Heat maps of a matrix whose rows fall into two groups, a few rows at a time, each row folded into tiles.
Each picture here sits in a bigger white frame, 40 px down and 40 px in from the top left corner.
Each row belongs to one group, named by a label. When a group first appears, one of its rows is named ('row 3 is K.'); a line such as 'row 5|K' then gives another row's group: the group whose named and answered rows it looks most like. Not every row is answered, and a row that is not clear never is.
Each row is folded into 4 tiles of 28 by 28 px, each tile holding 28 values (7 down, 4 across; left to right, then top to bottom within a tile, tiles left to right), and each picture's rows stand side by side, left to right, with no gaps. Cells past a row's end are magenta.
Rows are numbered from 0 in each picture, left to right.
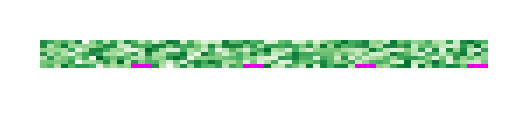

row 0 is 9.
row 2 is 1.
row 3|1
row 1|1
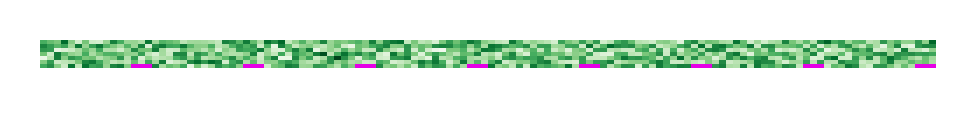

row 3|1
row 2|9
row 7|9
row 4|1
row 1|1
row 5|1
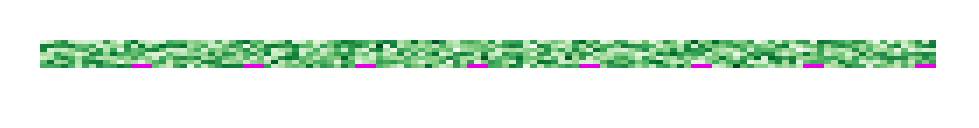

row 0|1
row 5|1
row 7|9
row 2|1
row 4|1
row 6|9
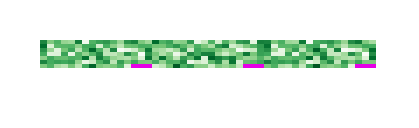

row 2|9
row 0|9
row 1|9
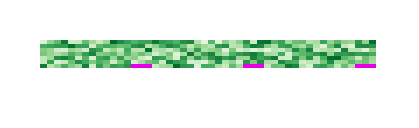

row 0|1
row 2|9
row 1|9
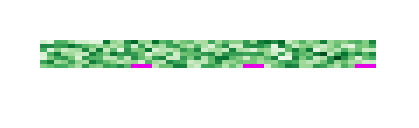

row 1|9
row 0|1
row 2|9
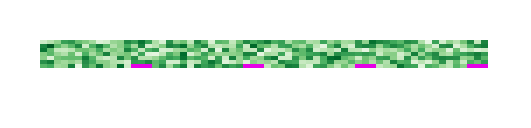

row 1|1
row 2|9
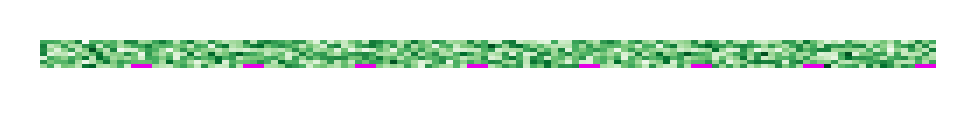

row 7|1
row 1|9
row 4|1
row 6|1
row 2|9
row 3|9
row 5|9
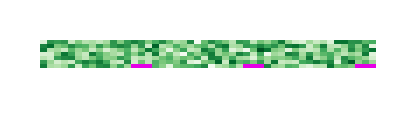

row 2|1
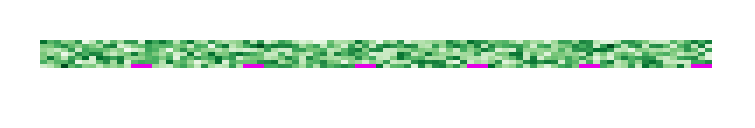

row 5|1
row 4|1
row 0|9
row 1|9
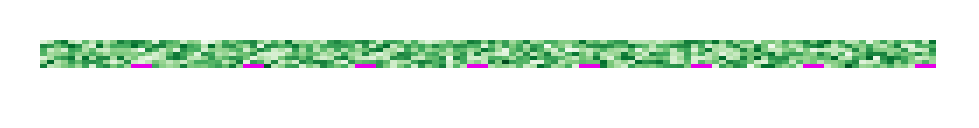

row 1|1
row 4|9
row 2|1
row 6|9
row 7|9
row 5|1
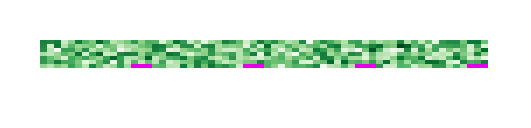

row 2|9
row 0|9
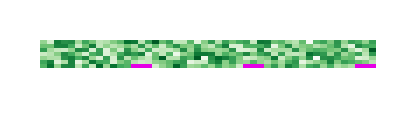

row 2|9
